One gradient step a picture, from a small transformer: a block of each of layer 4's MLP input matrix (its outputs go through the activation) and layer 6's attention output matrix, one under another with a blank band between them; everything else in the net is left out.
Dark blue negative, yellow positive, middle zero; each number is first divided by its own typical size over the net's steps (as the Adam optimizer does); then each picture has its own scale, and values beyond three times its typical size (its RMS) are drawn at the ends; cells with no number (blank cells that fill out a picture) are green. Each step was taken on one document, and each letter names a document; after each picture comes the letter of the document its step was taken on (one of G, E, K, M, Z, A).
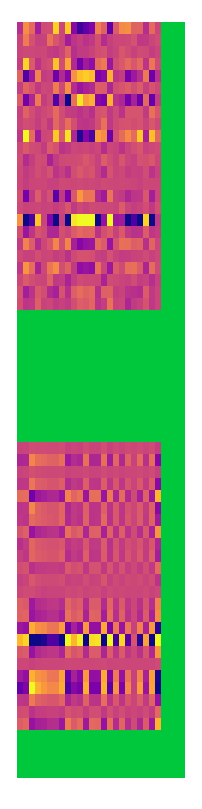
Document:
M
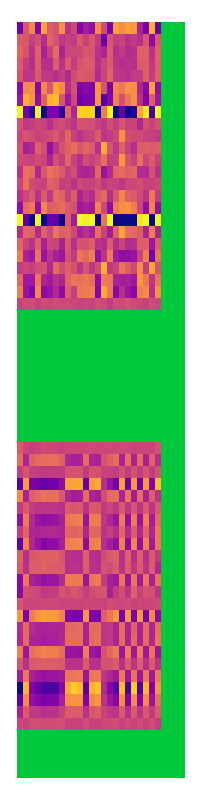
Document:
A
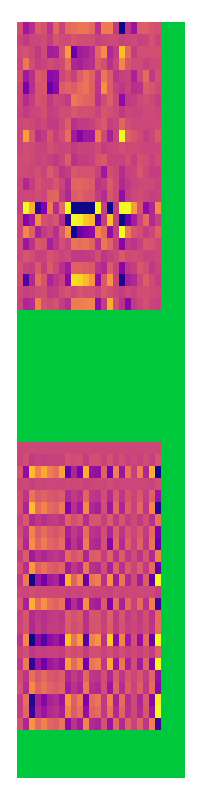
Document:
M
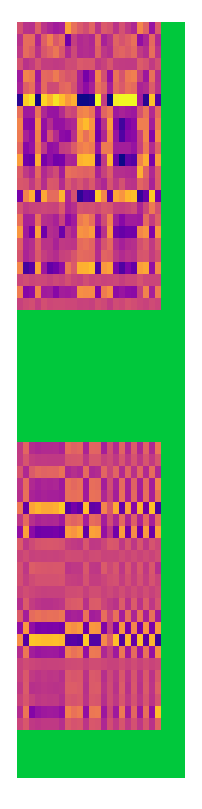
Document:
A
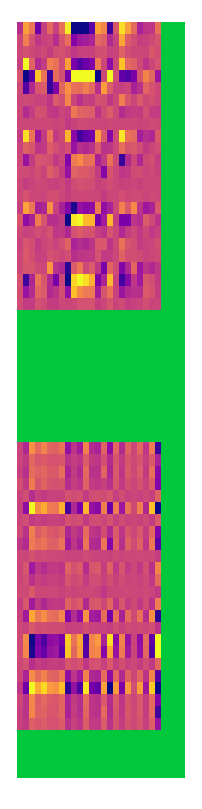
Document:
M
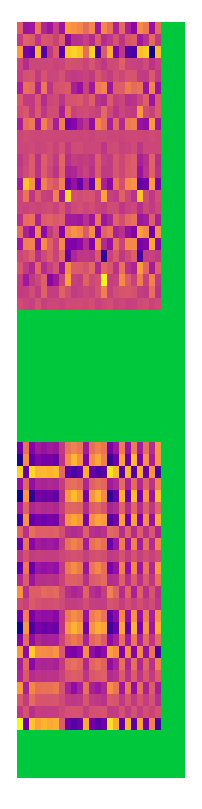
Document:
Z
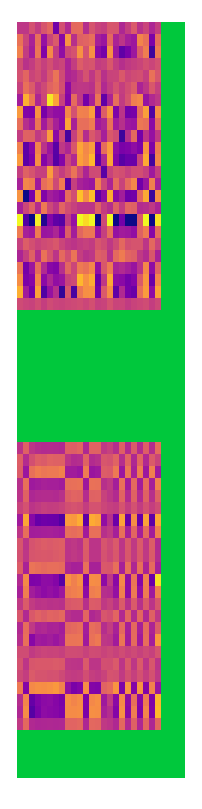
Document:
A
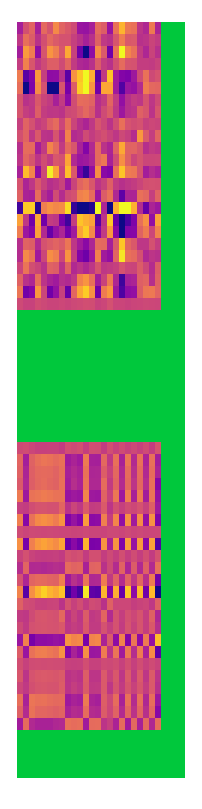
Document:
M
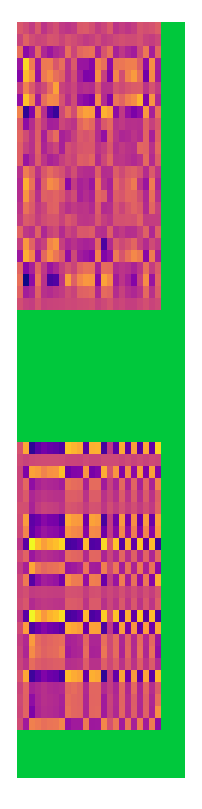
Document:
Z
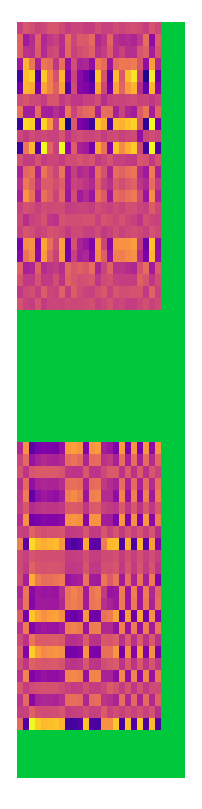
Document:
Z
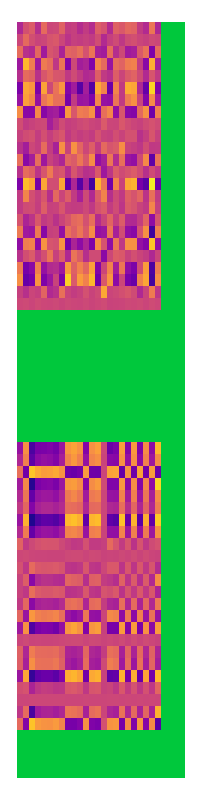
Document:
Z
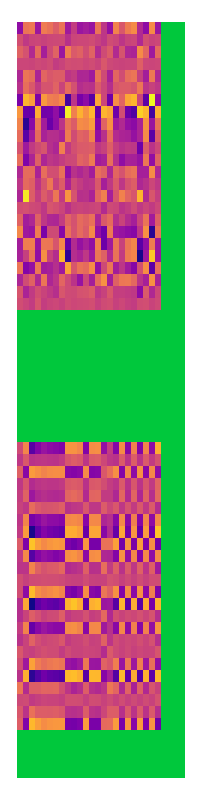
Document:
Z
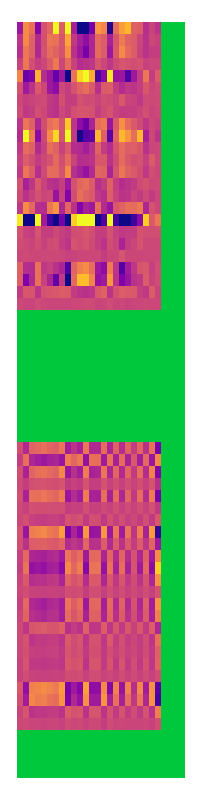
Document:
M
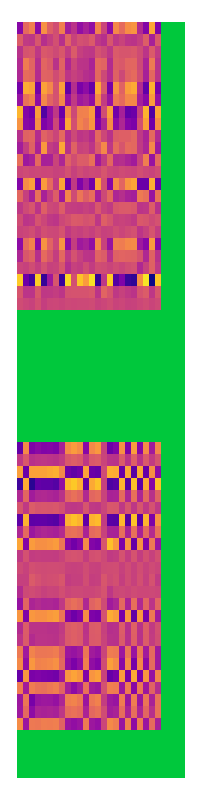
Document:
Z
